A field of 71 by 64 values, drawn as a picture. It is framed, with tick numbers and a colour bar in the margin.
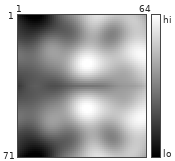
Mirror symmetry: top to bottom. Slope: up to the right. Grain: smooth. Calmest part: middle left.
